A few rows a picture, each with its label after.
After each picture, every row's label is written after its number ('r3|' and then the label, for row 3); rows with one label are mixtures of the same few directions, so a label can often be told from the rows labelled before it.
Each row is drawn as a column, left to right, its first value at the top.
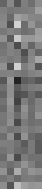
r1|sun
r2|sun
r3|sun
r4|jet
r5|sun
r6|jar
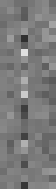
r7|sun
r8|jar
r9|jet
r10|jet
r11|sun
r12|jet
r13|jar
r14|sun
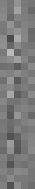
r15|jar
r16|jet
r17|jar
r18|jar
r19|jar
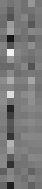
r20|sun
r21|jet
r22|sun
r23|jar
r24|sun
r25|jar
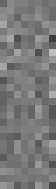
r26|sun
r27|jar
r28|jet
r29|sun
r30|jet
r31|jet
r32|sun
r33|jet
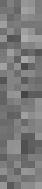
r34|sun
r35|jet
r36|jar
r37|jar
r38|jar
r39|jet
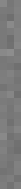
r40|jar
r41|jet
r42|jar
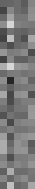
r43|jar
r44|sun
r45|jar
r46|jar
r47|jet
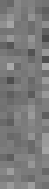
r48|sun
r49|sun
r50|jar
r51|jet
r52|jet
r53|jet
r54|jar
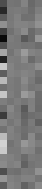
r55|jar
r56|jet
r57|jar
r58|jet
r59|jar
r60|sun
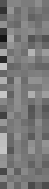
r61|jar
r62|jar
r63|sun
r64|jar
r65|jet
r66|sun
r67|jet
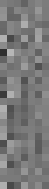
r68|jet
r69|jet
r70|jet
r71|sun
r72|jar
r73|jar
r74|sun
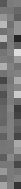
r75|sun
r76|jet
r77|jet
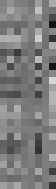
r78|jet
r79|jar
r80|jet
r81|jar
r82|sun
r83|jar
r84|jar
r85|sun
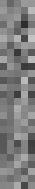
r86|jar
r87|sun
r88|jet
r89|sun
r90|jar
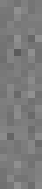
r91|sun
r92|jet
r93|jet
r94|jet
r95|jet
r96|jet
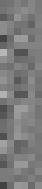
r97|jet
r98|jet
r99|jet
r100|jet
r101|sun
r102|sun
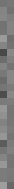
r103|jet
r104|jet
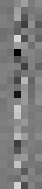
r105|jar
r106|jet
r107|jet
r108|sun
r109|sun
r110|sun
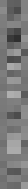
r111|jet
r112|jar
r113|jar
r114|jet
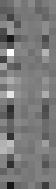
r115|jar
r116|jet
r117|sun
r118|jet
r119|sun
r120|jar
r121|jet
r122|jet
